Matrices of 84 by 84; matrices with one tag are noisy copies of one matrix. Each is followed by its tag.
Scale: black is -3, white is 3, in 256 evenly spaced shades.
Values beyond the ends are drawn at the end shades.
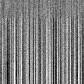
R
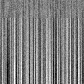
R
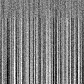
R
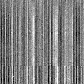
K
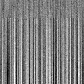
R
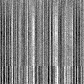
K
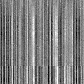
K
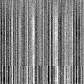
K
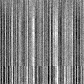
K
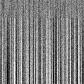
R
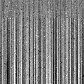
R
